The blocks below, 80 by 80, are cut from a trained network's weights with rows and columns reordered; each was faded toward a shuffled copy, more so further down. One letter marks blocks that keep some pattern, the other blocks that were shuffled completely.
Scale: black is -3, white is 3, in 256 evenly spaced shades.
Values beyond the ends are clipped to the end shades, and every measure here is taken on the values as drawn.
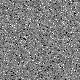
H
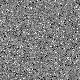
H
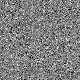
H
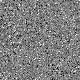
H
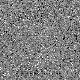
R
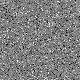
H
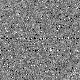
R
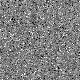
H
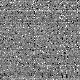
R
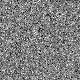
H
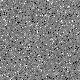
H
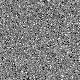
H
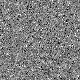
H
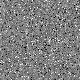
H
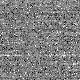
R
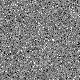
H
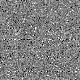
R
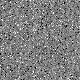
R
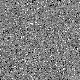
R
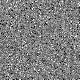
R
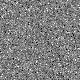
H
